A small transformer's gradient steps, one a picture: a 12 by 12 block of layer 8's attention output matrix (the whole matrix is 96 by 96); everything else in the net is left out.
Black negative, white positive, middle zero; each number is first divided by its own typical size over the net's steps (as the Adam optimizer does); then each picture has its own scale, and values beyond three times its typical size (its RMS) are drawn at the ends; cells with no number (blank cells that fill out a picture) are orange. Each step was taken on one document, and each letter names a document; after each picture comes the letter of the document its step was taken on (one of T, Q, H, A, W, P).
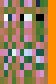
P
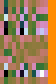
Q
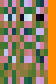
P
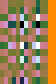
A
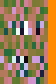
A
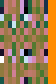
P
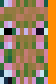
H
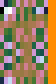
H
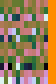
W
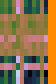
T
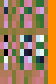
P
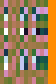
Q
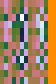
A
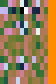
A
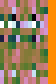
W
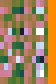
H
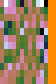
H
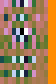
A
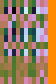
Q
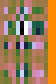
A
